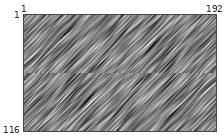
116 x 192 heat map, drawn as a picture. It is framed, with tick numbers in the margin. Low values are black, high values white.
There is no seam. It looks the same turned upside down. No row or column stands out. The values follow a bell shape. The grain runs diagonally up to the right.
